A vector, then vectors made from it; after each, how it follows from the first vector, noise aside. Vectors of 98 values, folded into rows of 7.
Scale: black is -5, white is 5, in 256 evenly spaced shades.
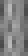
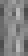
reversed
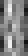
scaled up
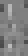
partly zeroed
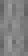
shrunk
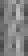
reversed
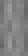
shrunk
